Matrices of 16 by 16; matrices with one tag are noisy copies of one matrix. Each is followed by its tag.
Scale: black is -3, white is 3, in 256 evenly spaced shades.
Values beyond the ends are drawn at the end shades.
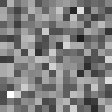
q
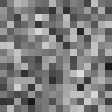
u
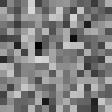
q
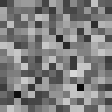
u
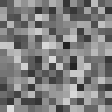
u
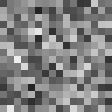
u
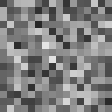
u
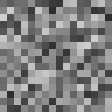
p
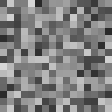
q
